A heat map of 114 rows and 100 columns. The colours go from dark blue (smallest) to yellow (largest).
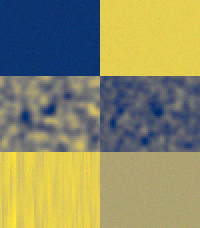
The table splits into 3 rows of 2 panels. Panel 1,1: very low, flat. Panel 1,2: very high, flat. Panel 2,1: middling, blotchy, strong in contrast. Panel 2,2: low, blotchy. Panel 3,1: very high, streaked downward, faint in contrast. Panel 3,2: high, flat.
